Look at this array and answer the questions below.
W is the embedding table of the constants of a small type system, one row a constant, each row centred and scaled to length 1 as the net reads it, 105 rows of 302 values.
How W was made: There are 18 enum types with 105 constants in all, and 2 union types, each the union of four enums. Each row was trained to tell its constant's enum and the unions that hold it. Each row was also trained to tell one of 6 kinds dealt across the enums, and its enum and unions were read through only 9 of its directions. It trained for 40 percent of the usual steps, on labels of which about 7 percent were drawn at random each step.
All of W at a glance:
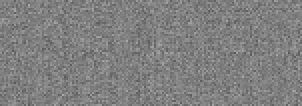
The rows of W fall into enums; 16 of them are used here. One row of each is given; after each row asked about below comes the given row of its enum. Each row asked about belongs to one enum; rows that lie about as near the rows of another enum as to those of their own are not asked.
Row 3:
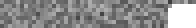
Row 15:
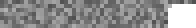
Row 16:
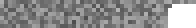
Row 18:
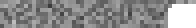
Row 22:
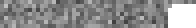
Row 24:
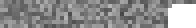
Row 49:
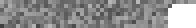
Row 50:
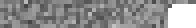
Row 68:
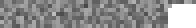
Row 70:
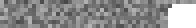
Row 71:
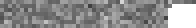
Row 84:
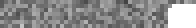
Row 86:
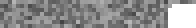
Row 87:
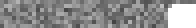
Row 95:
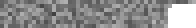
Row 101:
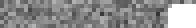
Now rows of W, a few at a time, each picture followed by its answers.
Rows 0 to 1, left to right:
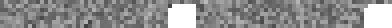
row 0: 68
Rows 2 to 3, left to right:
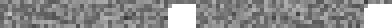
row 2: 71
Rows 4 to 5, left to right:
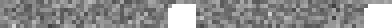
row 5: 86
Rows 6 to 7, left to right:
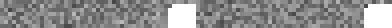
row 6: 16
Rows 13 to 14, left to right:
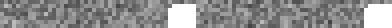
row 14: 49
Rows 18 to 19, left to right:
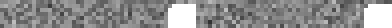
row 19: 87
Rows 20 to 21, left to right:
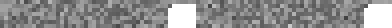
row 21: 84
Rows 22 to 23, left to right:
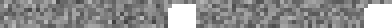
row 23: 49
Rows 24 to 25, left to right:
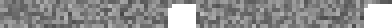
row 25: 70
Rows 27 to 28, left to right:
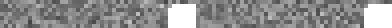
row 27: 84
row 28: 24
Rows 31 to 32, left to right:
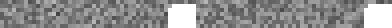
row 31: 15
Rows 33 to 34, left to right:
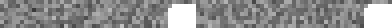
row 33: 86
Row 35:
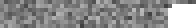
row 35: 24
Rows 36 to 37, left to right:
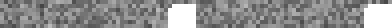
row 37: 15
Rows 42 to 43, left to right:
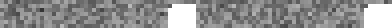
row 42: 16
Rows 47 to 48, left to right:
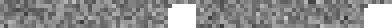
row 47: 24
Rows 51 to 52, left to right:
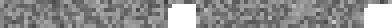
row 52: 86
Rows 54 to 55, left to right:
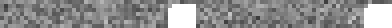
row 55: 87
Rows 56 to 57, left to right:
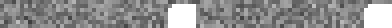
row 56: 3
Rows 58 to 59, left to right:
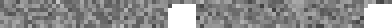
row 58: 68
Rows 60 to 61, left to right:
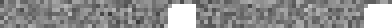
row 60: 101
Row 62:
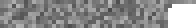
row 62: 84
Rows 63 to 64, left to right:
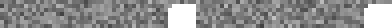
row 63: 22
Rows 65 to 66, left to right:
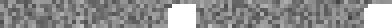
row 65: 95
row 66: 18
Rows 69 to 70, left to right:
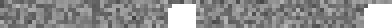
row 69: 95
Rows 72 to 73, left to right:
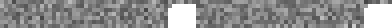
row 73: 95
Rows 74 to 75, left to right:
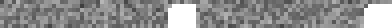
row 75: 49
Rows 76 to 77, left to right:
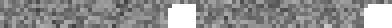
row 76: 86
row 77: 84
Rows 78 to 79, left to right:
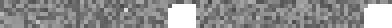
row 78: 68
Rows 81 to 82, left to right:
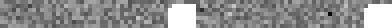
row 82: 68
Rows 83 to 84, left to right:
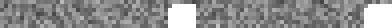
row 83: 3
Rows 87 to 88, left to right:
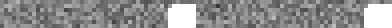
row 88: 16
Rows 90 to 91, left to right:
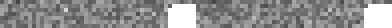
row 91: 24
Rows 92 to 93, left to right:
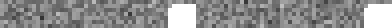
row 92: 16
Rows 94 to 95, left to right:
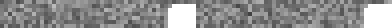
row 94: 95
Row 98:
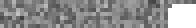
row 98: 70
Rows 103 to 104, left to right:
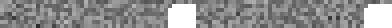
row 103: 49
